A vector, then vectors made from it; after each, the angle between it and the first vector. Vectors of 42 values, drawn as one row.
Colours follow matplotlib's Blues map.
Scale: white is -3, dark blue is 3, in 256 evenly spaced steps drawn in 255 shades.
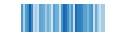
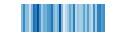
nearly opposite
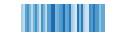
orthogonal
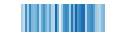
partly aligned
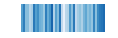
nearly opposite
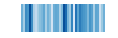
nearly parallel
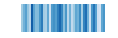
orthogonal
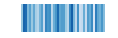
orthogonal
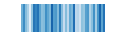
nearly opposite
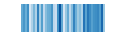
partly opposed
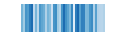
nearly parallel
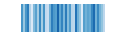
orthogonal
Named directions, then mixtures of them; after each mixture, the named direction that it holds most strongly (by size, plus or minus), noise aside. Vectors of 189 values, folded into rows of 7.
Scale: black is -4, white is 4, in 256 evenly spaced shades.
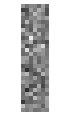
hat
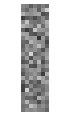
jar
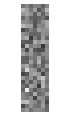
hat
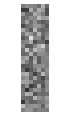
hat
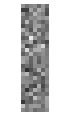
hat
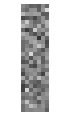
jar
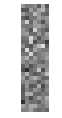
hat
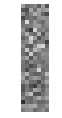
hat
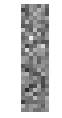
hat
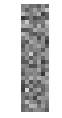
jar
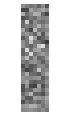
hat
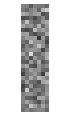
jar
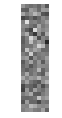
jar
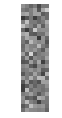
jar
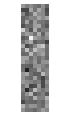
hat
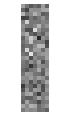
jar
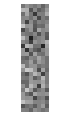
hat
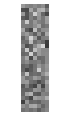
hat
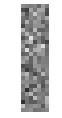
hat
